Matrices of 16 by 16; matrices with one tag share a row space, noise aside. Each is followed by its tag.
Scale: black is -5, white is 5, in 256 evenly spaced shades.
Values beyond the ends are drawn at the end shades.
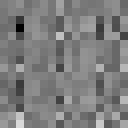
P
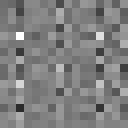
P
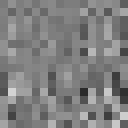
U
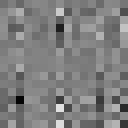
P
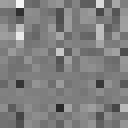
P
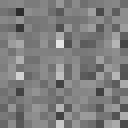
P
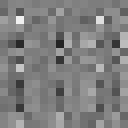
P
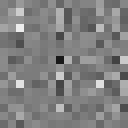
P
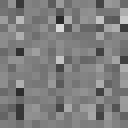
P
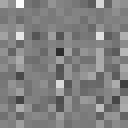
P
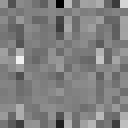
P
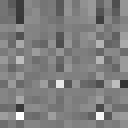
P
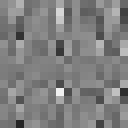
P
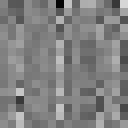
P
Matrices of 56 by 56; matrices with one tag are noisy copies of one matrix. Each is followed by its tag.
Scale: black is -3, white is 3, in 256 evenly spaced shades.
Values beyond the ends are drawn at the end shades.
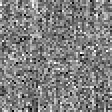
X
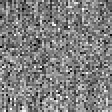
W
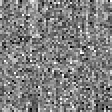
X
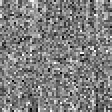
X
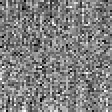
W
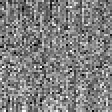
W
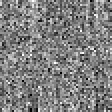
X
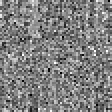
X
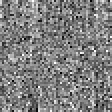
X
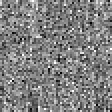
X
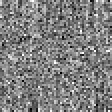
X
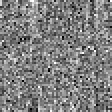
X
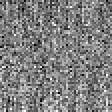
W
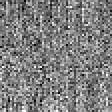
W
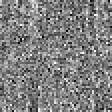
X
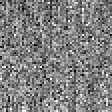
W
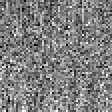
W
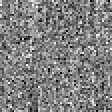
X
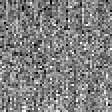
W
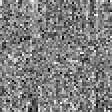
X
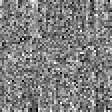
X
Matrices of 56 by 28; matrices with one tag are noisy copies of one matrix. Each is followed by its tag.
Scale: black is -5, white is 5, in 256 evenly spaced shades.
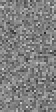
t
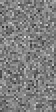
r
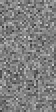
r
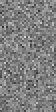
r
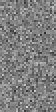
t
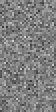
r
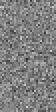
t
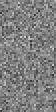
r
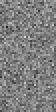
r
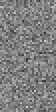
t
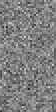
r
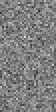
r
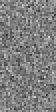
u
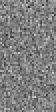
u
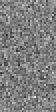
u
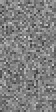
r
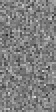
u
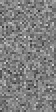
r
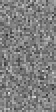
u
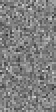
u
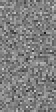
t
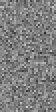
t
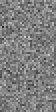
r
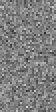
t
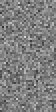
r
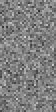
r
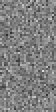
u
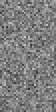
r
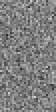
u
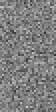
t
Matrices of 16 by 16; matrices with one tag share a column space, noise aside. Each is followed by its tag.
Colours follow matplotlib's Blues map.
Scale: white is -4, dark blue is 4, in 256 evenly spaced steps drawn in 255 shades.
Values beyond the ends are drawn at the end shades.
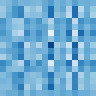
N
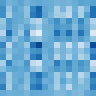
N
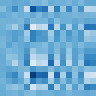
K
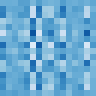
N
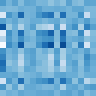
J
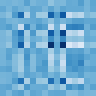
J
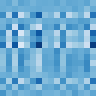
J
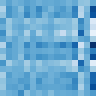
N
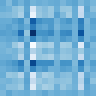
N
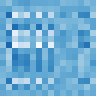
J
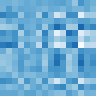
J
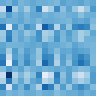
K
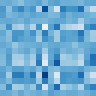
K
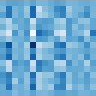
N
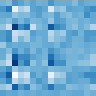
K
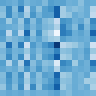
N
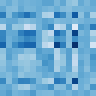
J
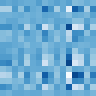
K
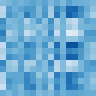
N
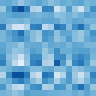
K
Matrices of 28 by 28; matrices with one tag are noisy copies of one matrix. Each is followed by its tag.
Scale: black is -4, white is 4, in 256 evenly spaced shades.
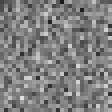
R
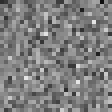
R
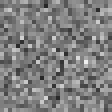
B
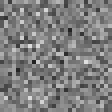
B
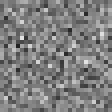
B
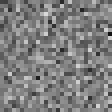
R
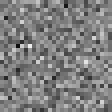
B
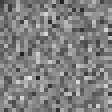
R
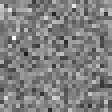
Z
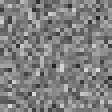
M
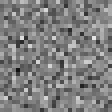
B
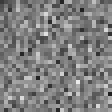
R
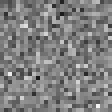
R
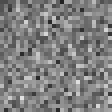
R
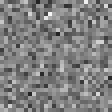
M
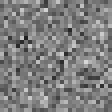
B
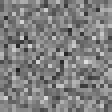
B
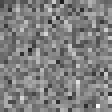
R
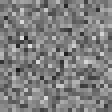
B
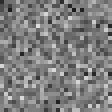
R
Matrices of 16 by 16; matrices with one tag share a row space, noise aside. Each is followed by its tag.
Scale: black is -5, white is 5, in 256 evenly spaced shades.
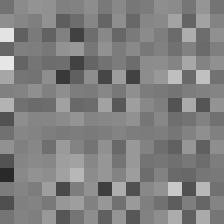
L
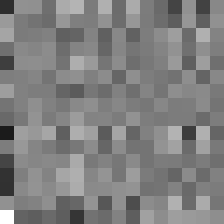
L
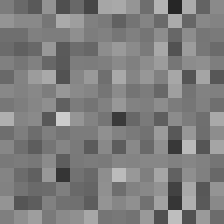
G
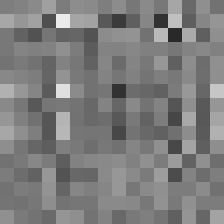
G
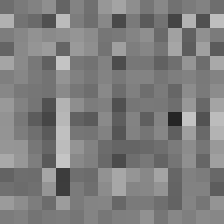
G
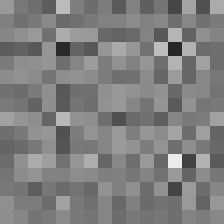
G
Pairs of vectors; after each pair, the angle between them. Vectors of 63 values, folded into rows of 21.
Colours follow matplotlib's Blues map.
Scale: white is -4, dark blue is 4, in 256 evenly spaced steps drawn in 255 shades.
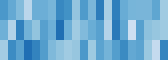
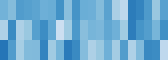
partly opposed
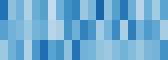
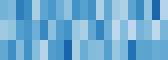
partly opposed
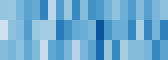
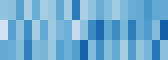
partly aligned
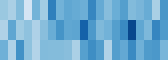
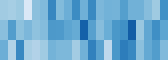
nearly parallel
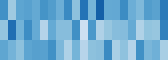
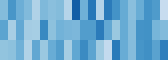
partly opposed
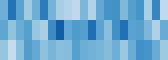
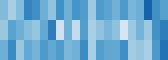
partly opposed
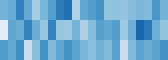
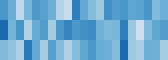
nearly opposite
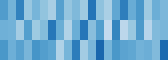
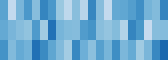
partly aligned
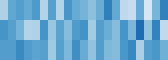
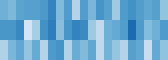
orthogonal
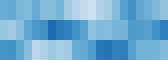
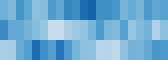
nearly opposite
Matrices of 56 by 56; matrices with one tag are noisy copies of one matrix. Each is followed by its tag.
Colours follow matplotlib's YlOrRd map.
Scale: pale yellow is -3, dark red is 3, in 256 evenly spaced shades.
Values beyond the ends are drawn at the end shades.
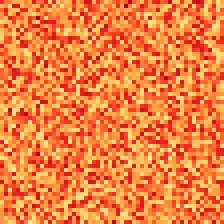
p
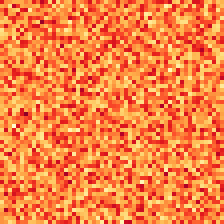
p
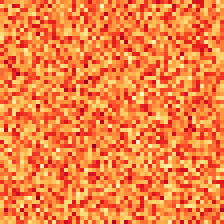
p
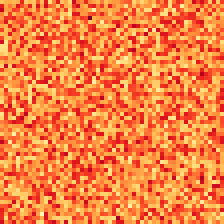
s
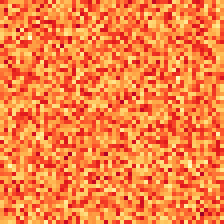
p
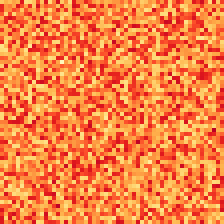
s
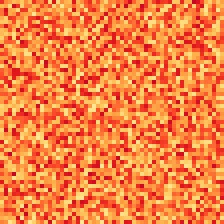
p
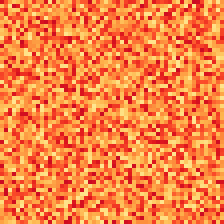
p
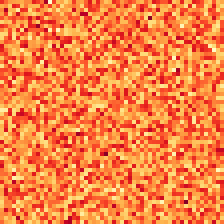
p
